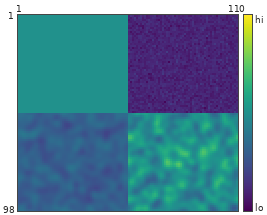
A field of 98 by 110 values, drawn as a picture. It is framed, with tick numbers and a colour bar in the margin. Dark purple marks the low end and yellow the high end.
The table splits into 2 rows of 2 panels. Panel 1,1: middling, flat. Panel 1,2: very low, fine-grained, faint in contrast. Panel 2,1: low, blotchy, faint in contrast. Panel 2,2: middling, blotchy.
